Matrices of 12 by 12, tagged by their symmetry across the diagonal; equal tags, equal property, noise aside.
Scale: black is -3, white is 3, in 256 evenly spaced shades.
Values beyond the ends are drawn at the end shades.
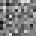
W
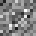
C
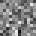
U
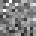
U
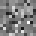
W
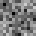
C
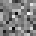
W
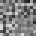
W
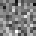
U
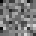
C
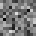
U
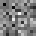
C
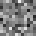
W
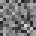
C
